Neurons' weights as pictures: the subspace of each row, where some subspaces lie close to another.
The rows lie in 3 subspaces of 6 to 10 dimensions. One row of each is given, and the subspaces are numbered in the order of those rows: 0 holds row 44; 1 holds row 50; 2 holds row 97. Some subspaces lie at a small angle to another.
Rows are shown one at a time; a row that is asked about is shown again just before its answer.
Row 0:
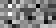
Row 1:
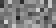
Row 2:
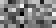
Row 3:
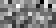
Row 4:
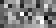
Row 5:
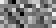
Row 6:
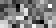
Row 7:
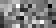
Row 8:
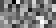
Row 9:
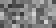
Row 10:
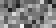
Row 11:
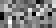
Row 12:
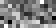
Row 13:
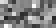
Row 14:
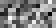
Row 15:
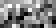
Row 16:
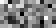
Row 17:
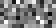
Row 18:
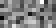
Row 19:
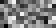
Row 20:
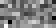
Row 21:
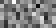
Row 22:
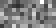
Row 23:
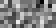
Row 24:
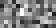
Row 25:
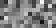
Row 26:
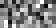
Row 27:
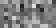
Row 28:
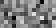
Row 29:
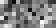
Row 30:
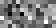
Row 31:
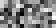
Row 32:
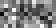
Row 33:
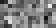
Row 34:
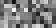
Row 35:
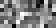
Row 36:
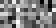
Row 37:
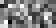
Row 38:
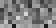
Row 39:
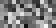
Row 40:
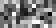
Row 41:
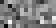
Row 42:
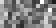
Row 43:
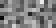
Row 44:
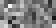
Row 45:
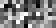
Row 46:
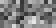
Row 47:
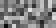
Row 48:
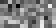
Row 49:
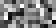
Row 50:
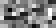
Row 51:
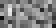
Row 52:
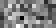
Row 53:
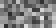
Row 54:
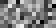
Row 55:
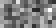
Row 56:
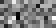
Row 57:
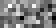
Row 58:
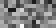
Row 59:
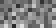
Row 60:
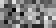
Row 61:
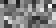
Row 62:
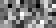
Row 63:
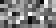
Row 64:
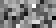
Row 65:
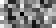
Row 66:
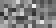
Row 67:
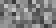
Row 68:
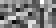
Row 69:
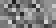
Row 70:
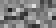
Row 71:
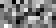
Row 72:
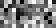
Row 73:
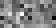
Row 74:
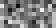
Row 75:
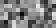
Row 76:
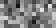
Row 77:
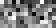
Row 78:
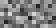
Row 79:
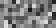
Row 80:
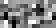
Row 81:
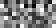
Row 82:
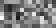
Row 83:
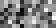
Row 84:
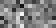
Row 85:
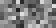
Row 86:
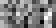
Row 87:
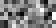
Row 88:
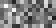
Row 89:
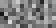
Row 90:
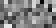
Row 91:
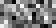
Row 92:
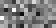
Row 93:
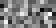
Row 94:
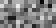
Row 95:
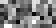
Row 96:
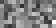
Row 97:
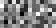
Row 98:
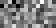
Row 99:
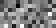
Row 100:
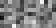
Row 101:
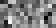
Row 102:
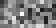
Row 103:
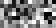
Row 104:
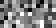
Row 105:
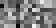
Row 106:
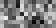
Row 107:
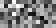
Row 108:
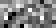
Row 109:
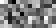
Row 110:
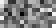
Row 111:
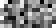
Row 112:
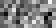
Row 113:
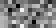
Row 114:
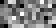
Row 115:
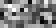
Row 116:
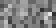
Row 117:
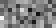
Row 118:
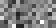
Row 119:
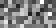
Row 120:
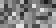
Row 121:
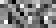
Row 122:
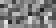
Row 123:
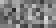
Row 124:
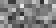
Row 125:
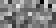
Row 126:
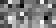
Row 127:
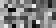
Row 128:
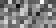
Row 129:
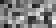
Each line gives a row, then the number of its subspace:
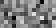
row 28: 1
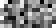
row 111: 2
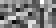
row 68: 1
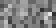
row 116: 2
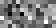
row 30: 0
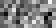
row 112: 1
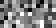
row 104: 1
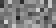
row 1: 0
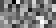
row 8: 2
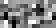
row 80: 1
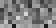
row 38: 1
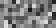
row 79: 2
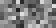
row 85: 1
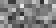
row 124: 2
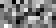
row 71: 1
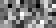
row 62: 1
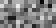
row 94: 1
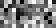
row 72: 0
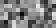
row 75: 1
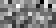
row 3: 2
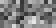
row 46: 2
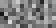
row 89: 0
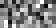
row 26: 0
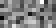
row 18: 2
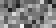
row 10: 1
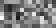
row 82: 0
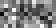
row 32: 0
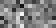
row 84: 0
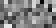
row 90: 1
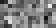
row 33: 2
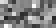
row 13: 1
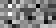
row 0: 0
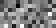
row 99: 1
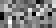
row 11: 0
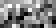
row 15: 1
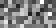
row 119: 2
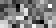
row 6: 1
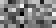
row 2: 2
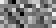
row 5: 2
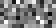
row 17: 0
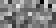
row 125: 2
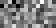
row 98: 0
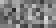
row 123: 0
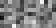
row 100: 2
